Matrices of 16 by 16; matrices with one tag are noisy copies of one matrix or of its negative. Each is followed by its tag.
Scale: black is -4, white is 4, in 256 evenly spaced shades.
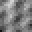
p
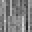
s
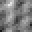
p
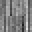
s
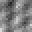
p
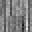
s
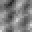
p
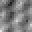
p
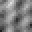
p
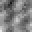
p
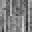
s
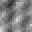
p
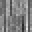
s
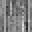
s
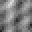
p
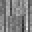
s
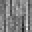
s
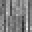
s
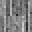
s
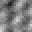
p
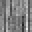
s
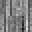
s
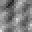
p
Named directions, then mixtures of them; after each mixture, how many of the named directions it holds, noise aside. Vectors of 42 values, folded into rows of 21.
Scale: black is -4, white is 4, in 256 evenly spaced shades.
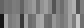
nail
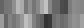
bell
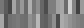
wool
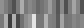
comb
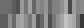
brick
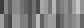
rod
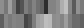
one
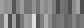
two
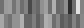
three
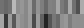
three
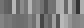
one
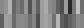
one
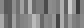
two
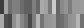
one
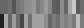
two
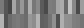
one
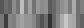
three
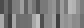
three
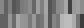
one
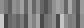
two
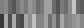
two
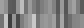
one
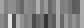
three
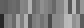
two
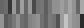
three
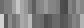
three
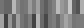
two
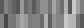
two
